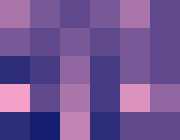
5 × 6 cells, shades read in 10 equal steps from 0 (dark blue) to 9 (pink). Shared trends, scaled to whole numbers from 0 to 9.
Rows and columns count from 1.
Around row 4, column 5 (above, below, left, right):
4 3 2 5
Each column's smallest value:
1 0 3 1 3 3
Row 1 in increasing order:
3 3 4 4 6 6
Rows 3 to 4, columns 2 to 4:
2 5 2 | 3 6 2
